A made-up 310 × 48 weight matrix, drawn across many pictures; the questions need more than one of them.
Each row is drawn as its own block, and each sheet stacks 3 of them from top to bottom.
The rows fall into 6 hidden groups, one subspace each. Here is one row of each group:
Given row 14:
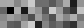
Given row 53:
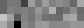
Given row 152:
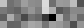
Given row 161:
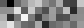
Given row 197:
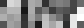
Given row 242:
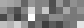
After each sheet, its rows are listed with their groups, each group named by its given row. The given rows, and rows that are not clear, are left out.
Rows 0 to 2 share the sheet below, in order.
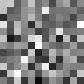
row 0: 242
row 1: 161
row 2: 53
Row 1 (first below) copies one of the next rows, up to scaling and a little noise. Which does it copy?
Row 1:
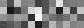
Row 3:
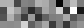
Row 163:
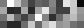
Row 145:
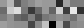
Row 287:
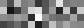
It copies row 287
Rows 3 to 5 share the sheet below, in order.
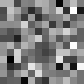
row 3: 161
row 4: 14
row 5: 161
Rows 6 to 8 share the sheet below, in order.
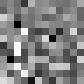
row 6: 53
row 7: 53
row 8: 161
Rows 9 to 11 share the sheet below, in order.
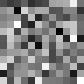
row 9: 14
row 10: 161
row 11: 242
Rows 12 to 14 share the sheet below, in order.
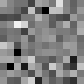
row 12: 53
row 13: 53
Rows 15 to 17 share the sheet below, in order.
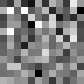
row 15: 14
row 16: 161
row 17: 161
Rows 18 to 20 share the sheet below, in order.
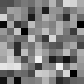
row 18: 242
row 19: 53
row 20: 14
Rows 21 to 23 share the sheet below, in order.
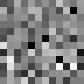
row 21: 161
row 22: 242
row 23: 161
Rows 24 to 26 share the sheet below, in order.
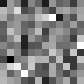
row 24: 152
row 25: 197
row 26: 161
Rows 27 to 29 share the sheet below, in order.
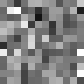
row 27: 161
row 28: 242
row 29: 197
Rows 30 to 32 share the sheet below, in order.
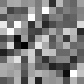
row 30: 242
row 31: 161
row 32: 197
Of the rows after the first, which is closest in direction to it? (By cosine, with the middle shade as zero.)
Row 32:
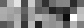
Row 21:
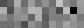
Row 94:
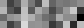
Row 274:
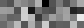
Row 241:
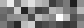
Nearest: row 21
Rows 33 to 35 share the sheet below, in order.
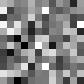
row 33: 242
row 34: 161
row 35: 53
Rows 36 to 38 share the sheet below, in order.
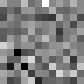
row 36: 152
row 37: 53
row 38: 14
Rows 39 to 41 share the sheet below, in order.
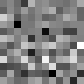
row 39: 53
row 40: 152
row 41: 152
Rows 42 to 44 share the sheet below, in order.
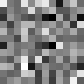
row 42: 152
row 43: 152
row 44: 152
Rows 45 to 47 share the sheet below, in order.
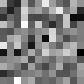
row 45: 197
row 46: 242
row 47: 53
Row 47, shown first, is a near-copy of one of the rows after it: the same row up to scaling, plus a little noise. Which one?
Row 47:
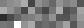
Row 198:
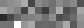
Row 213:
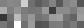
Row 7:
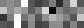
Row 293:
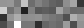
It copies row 198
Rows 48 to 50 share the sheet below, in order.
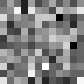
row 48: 152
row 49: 197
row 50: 242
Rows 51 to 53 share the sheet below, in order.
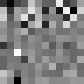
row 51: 161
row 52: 53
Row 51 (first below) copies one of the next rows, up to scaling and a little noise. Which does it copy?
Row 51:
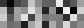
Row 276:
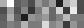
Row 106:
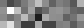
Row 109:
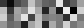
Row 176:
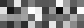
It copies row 109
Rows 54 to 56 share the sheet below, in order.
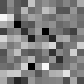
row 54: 53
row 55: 152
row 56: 53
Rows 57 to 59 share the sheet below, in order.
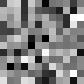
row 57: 197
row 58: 242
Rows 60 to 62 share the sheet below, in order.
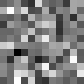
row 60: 14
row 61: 53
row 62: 53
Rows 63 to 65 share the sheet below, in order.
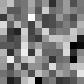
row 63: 242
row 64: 197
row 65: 14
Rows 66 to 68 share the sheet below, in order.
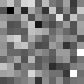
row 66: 14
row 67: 161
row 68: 197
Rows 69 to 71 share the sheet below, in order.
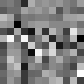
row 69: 53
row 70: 14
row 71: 197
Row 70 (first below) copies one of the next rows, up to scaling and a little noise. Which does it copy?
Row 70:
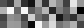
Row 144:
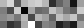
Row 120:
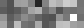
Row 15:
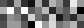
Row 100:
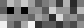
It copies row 15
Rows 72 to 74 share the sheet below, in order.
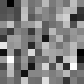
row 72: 197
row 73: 242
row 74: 161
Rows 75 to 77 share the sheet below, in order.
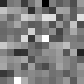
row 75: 152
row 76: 53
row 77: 53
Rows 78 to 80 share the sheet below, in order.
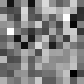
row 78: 197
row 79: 161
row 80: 197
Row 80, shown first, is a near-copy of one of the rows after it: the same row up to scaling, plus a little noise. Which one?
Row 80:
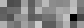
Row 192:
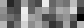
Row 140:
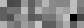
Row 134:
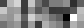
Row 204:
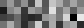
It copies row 140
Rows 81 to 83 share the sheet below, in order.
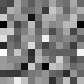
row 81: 242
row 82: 242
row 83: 53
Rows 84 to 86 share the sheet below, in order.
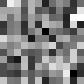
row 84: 197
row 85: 152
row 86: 197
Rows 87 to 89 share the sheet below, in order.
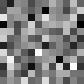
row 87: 242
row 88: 242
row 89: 161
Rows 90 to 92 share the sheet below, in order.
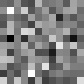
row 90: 14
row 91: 14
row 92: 242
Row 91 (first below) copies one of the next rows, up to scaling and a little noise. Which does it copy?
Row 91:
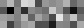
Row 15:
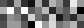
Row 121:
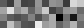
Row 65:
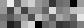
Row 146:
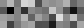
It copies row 146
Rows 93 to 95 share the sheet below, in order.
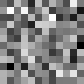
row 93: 14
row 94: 197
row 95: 14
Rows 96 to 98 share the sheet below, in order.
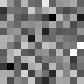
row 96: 152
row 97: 152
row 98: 14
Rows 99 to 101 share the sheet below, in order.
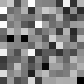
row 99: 242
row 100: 14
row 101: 242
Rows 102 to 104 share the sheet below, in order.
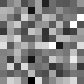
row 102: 152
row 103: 152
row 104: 14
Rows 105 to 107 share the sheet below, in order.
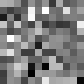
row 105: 242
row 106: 161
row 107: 242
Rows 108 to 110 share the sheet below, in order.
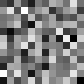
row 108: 14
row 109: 161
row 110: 242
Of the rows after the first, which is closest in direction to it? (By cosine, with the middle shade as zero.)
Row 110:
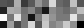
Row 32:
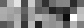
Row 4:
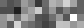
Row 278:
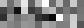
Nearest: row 32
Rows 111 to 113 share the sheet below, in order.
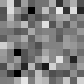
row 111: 161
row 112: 53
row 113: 53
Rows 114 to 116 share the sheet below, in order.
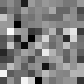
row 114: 53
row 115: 161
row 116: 242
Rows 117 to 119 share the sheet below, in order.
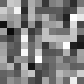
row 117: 197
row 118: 197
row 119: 152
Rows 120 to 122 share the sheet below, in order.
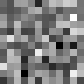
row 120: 14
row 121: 14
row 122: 197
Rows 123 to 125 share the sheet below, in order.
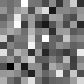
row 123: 53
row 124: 242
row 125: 14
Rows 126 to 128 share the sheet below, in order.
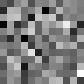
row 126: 242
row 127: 14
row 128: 197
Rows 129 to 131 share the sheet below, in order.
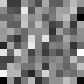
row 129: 197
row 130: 242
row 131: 242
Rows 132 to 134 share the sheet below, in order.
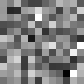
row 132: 161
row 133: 152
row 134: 197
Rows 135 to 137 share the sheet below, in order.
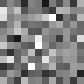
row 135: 152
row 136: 161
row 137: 152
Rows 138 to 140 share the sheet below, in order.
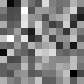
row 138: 197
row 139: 14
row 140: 197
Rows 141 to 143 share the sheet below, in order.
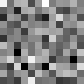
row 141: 152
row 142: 53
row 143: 14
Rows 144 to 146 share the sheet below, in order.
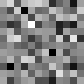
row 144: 14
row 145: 161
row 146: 14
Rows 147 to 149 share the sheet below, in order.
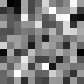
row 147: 197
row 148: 242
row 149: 53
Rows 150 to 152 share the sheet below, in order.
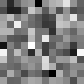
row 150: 14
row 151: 242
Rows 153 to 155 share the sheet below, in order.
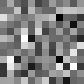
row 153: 152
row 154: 152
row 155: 161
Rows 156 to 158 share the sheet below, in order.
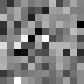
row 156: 242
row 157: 53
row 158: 53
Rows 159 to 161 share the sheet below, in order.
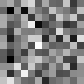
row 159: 14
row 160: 161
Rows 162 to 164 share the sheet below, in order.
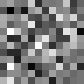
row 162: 14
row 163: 161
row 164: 161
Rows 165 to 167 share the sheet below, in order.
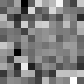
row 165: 53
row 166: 53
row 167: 152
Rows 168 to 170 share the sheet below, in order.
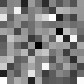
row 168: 152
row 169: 161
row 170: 242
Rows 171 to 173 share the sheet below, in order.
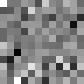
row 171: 152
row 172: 53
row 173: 161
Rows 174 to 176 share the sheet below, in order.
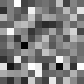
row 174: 242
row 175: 161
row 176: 161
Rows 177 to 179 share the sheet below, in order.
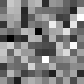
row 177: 197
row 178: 14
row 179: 152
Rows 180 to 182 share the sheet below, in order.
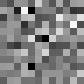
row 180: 152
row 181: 53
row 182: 152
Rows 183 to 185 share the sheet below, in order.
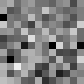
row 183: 242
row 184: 152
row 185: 161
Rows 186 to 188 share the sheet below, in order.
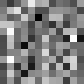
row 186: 161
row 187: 161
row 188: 161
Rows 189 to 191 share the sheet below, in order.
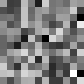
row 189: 197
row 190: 53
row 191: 197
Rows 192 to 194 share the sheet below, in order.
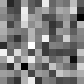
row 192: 197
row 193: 242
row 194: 14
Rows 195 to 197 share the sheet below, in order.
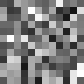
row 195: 161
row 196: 14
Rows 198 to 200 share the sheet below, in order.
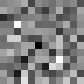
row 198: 53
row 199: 161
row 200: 53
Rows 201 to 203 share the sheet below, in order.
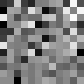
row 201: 242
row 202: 242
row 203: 53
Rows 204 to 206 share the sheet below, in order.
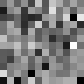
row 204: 197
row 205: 197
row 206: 242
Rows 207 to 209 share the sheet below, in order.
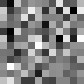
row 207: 161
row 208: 161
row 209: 161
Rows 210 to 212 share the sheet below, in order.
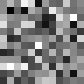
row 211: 161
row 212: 14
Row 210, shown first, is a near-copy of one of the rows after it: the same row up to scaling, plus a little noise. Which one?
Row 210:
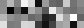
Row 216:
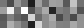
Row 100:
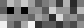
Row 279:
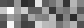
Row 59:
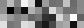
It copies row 59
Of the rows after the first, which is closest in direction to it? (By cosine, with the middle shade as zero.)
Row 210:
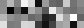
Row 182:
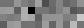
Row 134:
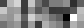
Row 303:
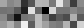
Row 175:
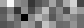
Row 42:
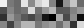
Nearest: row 42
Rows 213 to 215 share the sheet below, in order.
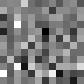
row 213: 53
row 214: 161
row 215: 152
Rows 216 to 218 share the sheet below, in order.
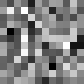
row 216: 14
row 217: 197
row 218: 242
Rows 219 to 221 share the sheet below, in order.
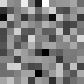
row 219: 152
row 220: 242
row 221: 161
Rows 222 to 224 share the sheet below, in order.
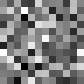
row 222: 14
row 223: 242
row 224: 14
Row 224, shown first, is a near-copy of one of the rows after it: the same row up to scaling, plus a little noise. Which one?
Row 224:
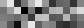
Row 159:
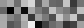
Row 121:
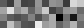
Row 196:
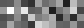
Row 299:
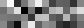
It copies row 299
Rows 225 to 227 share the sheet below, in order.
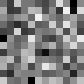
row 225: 161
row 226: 242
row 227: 242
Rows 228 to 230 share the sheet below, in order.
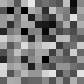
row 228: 14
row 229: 152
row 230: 152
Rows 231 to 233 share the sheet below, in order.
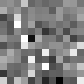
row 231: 53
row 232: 152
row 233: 242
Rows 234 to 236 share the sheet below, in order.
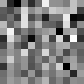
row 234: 197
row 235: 161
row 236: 161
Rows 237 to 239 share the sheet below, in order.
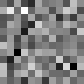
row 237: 14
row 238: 53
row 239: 161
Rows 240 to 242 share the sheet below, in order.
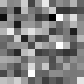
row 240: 152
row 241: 14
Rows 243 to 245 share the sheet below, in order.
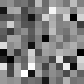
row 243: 197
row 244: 242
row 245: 161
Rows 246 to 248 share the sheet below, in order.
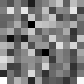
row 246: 14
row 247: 14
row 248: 242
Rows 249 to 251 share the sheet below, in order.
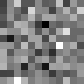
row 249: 242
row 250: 14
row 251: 53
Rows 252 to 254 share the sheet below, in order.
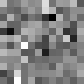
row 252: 152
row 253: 161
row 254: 53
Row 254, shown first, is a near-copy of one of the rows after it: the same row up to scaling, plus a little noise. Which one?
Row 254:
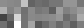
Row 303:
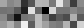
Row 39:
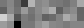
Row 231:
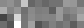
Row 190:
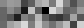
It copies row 231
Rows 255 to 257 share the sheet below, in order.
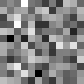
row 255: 53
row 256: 14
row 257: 161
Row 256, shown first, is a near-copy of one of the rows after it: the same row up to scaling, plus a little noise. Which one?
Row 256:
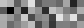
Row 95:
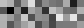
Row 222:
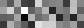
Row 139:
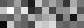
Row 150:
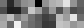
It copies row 95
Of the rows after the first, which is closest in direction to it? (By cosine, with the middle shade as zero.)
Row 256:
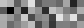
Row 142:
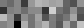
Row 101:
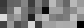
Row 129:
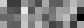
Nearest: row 142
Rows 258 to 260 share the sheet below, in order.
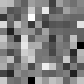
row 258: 242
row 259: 197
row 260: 242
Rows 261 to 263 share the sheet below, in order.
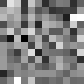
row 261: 197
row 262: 14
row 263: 53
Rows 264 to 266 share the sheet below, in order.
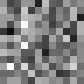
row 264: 197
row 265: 161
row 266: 14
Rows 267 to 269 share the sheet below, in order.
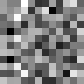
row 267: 53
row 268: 161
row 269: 161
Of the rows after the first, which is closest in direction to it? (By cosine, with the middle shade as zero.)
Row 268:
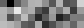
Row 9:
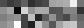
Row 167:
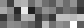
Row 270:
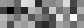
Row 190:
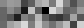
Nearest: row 190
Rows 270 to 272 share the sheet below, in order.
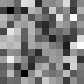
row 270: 14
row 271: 197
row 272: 161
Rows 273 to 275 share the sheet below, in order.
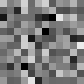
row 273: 152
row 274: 152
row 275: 14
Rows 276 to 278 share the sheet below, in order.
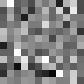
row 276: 161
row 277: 53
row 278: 152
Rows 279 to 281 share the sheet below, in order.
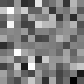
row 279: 14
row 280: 53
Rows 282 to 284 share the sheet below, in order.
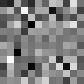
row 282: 14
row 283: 53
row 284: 161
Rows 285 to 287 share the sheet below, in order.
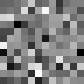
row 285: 53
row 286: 242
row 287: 161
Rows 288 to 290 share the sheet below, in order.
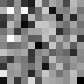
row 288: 14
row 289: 161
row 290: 242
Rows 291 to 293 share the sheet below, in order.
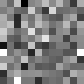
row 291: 53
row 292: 242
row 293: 53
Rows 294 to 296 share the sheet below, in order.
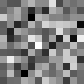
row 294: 242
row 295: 161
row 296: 161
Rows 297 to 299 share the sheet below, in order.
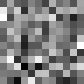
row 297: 152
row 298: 197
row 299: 14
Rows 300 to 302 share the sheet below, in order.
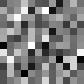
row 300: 53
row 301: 242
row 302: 161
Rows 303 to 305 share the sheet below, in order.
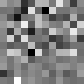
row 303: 53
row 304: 14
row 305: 53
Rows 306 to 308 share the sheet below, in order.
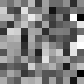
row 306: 197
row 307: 197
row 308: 152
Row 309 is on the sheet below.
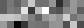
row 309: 53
